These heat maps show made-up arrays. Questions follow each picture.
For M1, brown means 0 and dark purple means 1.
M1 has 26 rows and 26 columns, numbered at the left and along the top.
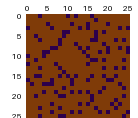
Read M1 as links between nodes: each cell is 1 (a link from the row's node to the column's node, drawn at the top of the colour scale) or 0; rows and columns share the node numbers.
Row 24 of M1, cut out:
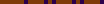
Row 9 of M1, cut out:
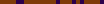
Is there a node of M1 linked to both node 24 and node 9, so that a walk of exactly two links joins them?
yes
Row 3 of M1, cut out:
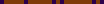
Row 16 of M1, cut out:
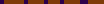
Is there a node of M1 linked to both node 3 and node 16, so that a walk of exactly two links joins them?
yes
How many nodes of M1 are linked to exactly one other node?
2
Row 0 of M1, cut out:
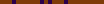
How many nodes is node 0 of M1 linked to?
4
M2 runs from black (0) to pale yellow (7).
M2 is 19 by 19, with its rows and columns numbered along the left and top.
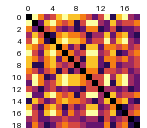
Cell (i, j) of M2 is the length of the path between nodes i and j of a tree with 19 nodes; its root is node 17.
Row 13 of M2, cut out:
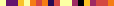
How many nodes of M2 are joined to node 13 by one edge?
1
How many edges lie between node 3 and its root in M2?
2
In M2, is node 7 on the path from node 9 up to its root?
no
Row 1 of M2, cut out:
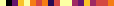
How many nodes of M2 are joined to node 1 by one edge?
1
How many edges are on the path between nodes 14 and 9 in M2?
4
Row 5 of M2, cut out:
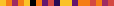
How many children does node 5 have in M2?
0
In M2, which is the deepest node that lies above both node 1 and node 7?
12
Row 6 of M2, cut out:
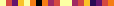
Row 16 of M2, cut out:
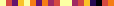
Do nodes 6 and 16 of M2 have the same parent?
yes
